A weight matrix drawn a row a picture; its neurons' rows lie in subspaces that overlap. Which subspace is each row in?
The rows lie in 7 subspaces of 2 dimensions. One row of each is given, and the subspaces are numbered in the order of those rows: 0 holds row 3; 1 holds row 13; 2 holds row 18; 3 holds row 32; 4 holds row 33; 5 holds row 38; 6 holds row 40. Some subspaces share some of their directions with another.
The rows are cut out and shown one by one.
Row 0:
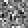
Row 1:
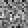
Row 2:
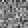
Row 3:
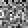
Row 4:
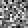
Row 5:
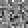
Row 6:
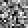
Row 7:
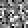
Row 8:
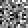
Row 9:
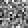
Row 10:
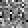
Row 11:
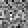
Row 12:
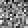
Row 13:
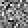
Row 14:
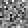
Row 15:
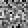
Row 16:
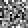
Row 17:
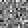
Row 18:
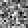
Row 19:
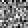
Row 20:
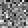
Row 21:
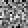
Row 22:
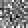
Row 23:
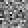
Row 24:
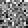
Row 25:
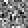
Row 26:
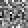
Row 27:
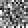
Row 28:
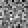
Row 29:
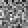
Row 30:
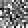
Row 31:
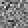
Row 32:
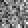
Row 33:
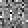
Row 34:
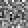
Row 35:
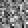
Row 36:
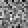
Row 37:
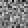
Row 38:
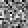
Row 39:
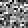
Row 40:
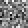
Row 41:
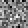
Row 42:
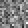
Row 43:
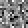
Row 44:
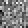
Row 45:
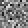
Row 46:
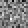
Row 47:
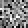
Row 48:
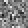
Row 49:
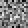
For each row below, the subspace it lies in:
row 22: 0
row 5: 3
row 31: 1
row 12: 6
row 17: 4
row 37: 5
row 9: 6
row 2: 4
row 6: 2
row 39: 5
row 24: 6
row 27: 0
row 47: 0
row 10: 4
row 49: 5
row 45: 1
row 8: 2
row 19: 4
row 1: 2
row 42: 3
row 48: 2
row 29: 0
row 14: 1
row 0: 2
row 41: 4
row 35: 3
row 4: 1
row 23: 5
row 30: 0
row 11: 5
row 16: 1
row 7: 3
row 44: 0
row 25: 2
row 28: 2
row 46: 5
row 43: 3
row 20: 6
